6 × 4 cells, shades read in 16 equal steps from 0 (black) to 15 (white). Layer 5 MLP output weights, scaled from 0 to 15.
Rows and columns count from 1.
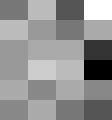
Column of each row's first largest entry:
4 1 2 2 1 2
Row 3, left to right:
9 10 10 3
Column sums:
54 60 50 41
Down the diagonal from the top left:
7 9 10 0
